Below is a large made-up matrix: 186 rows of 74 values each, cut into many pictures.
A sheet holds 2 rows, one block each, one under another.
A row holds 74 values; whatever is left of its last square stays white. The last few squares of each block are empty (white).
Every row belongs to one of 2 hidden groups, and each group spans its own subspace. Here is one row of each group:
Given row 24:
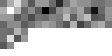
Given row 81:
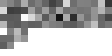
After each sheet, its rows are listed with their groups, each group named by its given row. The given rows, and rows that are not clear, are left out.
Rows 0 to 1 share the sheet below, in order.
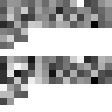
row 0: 81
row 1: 81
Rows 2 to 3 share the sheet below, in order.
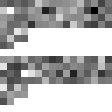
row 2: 24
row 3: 81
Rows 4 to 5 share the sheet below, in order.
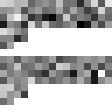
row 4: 24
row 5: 24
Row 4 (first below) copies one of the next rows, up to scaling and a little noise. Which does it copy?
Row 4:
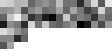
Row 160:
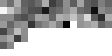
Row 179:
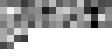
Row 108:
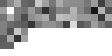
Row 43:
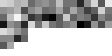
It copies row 43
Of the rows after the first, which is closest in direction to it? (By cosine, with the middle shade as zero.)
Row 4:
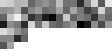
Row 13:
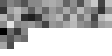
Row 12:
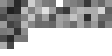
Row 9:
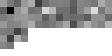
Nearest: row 13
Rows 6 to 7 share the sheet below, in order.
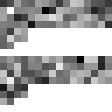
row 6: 24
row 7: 81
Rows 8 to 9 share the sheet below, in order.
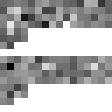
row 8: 81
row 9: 24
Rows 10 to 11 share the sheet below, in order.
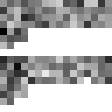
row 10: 81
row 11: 24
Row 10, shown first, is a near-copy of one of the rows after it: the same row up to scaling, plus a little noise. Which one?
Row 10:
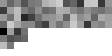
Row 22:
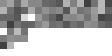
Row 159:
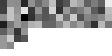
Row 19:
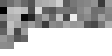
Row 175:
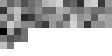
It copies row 175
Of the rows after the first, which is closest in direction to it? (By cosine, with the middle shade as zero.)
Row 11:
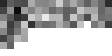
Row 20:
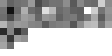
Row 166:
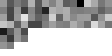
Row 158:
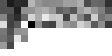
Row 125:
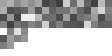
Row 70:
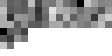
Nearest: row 158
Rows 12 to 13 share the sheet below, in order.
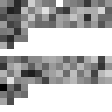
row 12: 24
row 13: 81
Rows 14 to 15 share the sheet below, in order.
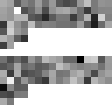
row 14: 24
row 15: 81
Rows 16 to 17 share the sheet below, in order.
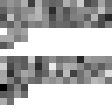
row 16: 81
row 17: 81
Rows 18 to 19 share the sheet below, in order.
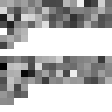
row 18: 81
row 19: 81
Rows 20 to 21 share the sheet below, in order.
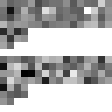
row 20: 24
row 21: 81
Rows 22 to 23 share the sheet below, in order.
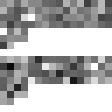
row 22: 81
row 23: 24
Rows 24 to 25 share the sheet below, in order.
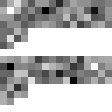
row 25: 24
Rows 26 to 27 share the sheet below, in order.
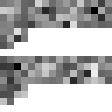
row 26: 24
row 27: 24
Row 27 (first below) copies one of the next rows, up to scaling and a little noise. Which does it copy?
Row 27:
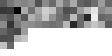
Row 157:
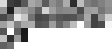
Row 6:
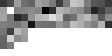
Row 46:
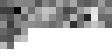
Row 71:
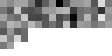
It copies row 46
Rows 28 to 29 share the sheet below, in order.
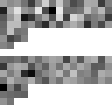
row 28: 81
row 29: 81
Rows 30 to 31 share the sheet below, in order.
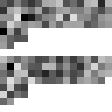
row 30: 81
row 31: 24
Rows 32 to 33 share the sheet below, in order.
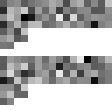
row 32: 81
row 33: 81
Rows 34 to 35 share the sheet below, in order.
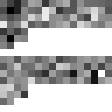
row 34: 24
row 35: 24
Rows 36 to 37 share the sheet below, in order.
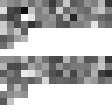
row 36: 81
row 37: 81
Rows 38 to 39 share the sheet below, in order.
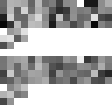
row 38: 81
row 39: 81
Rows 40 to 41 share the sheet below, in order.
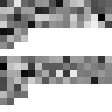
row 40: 24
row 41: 81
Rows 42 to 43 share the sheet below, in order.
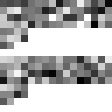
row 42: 24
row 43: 24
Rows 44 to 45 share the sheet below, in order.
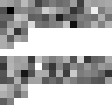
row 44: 24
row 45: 81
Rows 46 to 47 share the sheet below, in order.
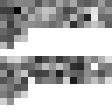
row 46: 24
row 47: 24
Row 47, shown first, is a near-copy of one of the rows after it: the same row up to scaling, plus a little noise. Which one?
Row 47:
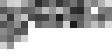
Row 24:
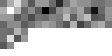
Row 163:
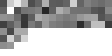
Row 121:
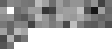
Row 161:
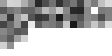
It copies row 161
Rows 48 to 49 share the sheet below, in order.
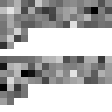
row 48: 24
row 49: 81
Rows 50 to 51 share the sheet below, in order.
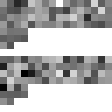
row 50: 24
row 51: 81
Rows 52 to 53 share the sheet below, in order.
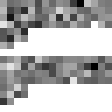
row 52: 81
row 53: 24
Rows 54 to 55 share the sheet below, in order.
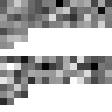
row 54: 24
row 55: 24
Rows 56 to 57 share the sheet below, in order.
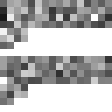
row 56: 81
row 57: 81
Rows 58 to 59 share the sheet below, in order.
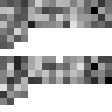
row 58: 24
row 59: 24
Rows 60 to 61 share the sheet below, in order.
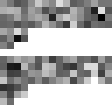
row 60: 24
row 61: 24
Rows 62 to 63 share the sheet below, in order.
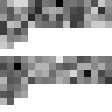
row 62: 24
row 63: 24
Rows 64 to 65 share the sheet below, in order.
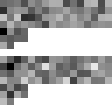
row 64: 81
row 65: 24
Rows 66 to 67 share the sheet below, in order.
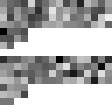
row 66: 81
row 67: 24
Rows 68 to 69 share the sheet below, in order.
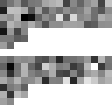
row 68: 81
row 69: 24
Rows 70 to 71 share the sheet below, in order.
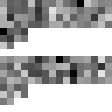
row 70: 81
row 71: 24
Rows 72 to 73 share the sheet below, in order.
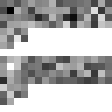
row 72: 24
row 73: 24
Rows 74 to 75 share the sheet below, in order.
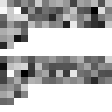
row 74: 24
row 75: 81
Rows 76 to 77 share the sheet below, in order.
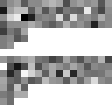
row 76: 81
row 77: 81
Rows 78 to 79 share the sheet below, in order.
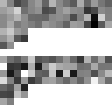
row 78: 24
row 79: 81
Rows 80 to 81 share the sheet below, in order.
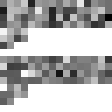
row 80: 81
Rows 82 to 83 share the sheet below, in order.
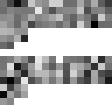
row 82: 24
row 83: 24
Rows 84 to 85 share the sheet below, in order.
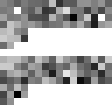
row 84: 24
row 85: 24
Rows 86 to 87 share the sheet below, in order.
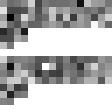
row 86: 81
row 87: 24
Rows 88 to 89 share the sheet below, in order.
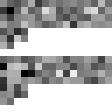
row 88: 24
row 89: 81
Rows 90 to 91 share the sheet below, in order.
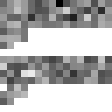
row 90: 24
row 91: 81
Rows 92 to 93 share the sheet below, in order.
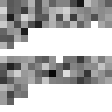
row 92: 81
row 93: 24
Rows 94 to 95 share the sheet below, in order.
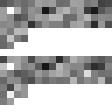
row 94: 24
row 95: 24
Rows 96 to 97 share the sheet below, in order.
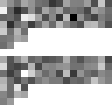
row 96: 81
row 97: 81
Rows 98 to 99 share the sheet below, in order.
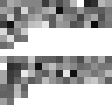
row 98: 81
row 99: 81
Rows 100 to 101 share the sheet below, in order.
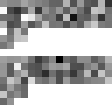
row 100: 81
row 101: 24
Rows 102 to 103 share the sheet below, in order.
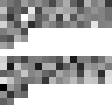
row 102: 81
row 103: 24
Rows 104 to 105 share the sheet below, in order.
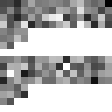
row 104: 24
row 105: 81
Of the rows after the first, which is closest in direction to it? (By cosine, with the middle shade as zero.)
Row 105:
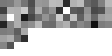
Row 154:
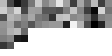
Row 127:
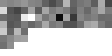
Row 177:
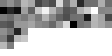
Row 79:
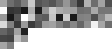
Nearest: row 154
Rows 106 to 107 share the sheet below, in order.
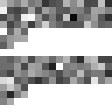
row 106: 81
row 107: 81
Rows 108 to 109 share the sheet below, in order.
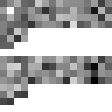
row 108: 24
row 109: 24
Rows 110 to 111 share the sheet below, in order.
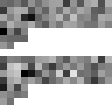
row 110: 81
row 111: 81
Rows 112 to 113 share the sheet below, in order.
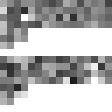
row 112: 81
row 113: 24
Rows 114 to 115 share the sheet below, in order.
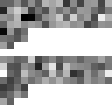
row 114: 81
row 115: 81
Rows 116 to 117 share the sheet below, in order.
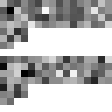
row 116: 24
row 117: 81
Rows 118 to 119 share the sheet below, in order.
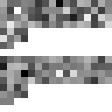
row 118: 24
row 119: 81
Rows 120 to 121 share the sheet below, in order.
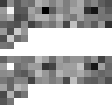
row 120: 24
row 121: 24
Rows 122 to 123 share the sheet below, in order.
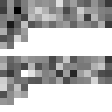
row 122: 24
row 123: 81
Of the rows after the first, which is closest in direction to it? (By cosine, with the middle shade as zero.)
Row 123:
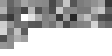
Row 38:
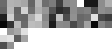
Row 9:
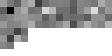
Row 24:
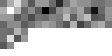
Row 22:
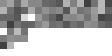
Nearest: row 22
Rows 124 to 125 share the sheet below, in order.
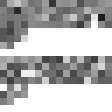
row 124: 24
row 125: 81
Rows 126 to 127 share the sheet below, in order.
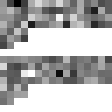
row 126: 24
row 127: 81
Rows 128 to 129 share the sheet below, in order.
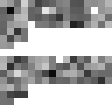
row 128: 24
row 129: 24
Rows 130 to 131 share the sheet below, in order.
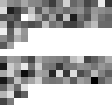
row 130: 81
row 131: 81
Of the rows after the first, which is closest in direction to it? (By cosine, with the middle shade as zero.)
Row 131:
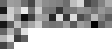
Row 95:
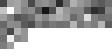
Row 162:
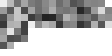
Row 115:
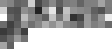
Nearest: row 95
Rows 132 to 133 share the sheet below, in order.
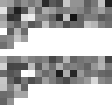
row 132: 81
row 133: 81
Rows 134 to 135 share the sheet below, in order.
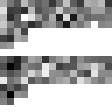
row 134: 81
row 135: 24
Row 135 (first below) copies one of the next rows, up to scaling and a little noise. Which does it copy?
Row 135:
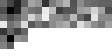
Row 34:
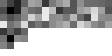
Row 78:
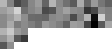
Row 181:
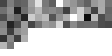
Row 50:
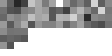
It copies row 34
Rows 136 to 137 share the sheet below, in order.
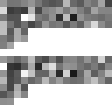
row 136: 81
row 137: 81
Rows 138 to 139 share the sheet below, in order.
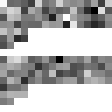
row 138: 24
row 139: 24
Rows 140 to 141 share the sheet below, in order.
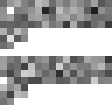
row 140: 24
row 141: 81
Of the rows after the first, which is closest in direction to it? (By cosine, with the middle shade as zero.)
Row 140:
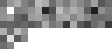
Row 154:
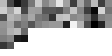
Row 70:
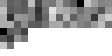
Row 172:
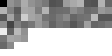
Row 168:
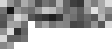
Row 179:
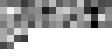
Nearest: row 179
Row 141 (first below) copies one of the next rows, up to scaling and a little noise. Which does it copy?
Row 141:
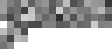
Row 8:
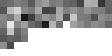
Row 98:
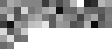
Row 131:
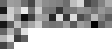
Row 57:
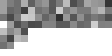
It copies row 57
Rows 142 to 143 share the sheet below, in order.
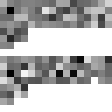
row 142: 24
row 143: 81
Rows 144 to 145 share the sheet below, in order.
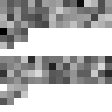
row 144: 81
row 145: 81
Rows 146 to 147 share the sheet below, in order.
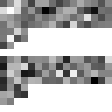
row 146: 24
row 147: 81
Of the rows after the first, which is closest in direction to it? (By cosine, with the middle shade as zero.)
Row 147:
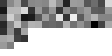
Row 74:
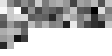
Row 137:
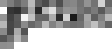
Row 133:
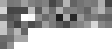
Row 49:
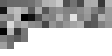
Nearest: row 49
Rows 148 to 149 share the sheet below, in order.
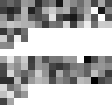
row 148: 24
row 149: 81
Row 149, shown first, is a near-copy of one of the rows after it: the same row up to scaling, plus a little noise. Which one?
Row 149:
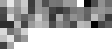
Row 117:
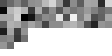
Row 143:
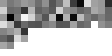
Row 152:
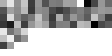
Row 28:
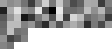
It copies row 152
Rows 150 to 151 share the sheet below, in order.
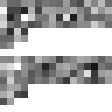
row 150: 81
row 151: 24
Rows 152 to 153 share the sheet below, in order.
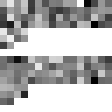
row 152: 81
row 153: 24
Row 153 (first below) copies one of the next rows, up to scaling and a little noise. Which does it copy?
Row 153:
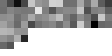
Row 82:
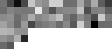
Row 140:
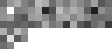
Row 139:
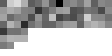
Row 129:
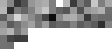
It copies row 82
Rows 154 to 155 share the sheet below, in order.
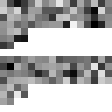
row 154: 24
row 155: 24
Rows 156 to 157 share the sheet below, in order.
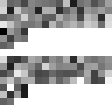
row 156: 24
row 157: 24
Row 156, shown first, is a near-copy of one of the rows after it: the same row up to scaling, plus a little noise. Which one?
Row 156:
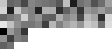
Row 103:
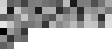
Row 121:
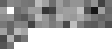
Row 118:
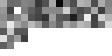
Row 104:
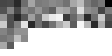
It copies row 103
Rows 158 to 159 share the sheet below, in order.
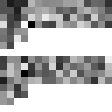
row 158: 24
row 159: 81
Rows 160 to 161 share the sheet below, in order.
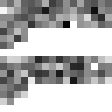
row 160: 24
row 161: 24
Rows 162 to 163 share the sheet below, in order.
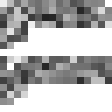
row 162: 24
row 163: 24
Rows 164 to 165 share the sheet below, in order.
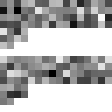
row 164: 24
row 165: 24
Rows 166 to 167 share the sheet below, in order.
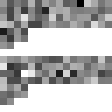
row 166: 81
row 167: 81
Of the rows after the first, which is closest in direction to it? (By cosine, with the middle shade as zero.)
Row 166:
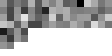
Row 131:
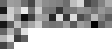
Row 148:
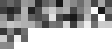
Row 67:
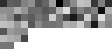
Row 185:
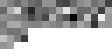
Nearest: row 148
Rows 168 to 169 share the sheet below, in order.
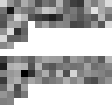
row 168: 24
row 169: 81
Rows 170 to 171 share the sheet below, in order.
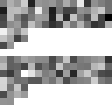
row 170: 81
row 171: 81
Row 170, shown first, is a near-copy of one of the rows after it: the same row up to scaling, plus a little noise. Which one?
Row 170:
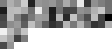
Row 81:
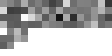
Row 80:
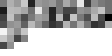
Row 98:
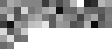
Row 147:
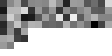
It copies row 80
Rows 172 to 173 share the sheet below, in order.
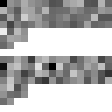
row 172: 81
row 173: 81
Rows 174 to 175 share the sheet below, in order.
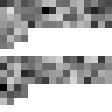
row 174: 24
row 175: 81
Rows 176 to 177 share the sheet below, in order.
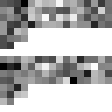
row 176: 24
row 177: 24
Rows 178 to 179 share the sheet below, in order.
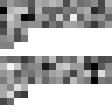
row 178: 81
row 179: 24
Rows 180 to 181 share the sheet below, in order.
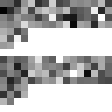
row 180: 24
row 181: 24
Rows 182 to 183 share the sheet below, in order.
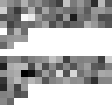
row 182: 81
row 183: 81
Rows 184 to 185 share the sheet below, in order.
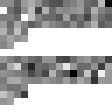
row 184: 81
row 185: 24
